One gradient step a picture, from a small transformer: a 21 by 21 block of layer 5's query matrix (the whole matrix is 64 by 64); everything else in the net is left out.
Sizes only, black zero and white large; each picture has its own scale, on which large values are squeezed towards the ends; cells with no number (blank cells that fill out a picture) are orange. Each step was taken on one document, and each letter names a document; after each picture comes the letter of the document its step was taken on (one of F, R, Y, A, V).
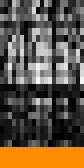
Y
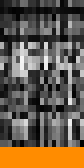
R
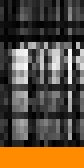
R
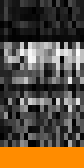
R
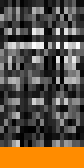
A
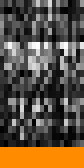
Y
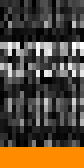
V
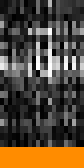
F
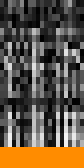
A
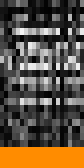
R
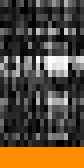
F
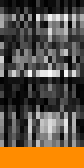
F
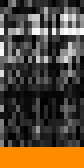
Y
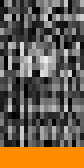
F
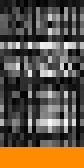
F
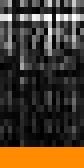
V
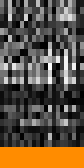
A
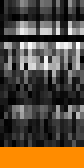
R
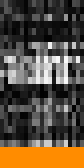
Y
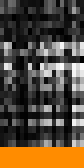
V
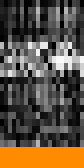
F
